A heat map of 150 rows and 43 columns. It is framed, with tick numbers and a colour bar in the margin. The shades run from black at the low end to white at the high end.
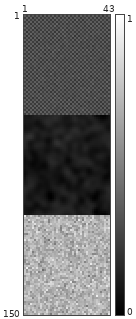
The table splits into 3 rows of 1 panel. Panel 1,1: low, checkered. Panel 2,1: very low, blotchy, faint in contrast. Panel 3,1: high, fine-grained.
